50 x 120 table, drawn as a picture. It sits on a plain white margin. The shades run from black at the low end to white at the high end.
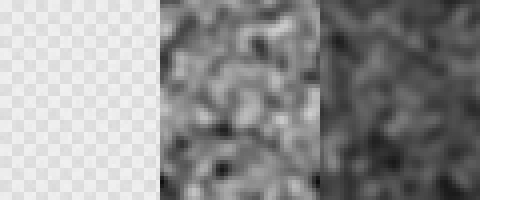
The table splits into one row of 3 panels. Panel 1,1: very high, checkered, faint in contrast. Panel 1,2: middling, blotchy, strong in contrast. Panel 1,3: low, blotchy.
